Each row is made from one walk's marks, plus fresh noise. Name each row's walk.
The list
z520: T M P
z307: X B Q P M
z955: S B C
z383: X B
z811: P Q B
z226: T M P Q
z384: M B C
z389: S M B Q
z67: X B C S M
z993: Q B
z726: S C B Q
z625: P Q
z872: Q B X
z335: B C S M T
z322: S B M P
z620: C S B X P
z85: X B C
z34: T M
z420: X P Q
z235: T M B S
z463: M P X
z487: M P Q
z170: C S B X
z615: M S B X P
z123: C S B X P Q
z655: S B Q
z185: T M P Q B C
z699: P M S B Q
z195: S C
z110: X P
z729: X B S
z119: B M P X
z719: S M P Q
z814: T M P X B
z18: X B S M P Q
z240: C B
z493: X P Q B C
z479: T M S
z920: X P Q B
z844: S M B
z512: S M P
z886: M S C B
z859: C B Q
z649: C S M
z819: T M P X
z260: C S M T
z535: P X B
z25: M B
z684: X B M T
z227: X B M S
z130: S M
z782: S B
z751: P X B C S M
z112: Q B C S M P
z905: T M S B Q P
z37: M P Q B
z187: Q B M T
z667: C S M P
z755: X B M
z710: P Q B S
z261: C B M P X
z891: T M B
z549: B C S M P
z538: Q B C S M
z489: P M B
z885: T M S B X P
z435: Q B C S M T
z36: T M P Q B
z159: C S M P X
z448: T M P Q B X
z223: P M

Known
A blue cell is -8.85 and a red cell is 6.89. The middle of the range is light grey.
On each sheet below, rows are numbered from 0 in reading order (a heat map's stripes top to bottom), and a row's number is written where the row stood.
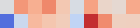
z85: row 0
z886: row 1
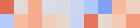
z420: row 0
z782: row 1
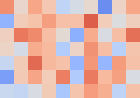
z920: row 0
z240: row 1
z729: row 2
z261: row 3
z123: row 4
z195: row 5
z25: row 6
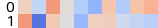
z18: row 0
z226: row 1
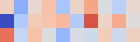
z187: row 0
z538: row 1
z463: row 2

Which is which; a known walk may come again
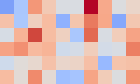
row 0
z549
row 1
z891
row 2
z620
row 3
z383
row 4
z993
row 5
z615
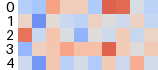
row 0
z260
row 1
z487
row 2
z463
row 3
z240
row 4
z719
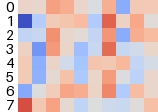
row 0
z493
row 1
z538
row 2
z710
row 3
z905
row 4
z223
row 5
z187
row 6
z859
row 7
z110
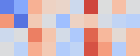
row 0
z112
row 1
z226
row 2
z751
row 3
z235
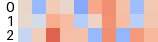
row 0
z489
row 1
z261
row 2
z123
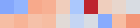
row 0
z435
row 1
z872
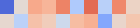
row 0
z726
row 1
z811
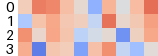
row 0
z729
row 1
z782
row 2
z920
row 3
z36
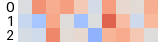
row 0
z85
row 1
z322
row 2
z159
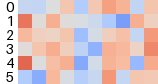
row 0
z25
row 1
z420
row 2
z755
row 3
z227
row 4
z684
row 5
z699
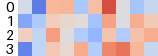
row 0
z185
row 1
z389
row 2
z18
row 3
z649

